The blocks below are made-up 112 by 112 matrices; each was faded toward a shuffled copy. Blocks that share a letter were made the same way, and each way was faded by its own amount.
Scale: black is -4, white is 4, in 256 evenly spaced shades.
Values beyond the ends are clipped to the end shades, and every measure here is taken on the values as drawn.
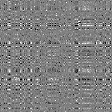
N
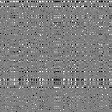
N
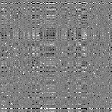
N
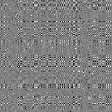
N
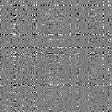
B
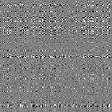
B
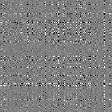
B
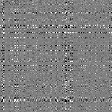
B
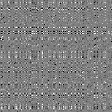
N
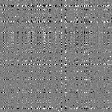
B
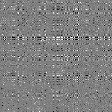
N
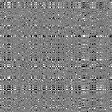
N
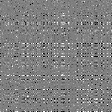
N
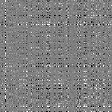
B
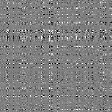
B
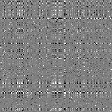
N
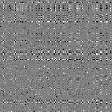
N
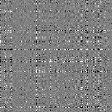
B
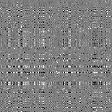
N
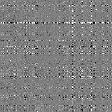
B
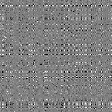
N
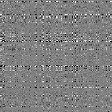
B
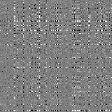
B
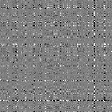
B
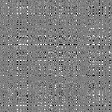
B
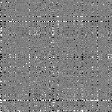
B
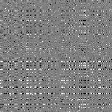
N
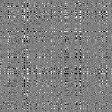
B
